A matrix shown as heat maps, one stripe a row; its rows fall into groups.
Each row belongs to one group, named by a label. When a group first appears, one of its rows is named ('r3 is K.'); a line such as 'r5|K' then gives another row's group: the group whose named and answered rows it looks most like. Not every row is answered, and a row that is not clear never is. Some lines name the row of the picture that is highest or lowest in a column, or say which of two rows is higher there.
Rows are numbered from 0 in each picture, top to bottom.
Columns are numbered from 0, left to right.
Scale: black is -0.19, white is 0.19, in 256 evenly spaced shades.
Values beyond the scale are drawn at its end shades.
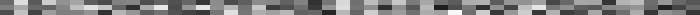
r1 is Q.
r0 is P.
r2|P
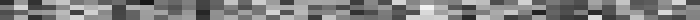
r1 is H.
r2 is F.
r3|H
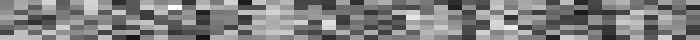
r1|Q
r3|H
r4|H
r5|F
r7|F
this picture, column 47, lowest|1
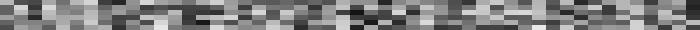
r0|Q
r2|P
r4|F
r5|Q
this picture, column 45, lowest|3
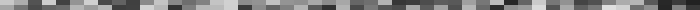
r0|Q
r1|Q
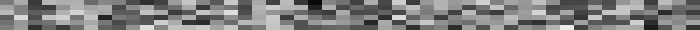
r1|H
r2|Q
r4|F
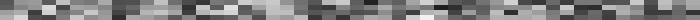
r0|F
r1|Q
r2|Q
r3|H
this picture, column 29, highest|3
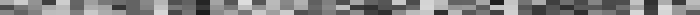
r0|F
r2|F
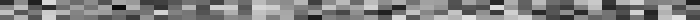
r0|P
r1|H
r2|F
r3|P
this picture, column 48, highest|3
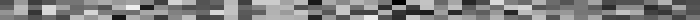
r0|H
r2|Q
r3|H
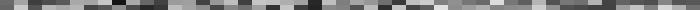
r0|H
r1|P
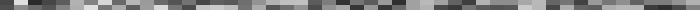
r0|H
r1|Q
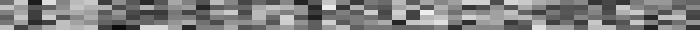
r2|P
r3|P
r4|H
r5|Q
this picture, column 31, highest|4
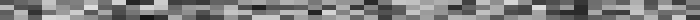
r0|F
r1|Q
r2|H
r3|P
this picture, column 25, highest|2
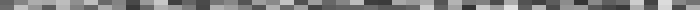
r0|F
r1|F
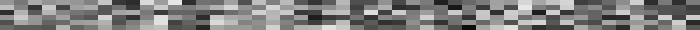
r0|Q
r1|Q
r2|P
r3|F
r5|F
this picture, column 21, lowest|2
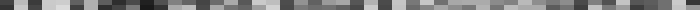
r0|P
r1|P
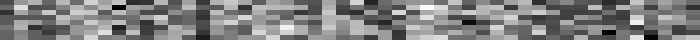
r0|F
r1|H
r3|F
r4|F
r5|H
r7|F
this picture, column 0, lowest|2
